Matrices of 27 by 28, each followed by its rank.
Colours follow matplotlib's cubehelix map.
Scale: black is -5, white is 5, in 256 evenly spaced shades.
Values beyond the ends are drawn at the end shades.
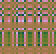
one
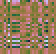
two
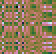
two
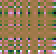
one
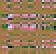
two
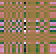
one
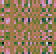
two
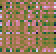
two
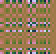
one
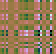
one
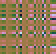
one
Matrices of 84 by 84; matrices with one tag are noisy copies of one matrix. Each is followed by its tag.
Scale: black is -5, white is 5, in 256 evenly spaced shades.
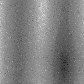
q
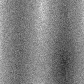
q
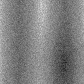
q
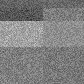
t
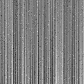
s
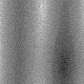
q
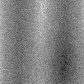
q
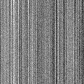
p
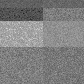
t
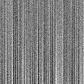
s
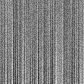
s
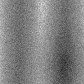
q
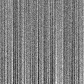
s
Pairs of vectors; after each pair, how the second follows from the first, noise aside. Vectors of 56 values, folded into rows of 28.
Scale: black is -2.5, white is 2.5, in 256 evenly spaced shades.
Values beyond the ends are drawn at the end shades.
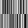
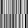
sign-scrambled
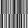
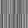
shrunk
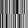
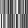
negated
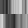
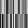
sign-scrambled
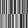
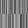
shrunk
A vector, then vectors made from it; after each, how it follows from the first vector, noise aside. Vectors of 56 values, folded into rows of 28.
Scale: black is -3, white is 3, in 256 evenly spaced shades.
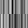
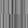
shrunk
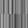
shrunk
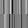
partly zeroed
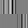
partly zeroed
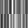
negated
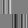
partly zeroed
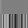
partly zeroed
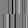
partly zeroed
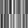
negated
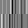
partly zeroed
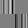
partly zeroed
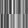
negated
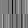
partly zeroed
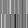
partly zeroed
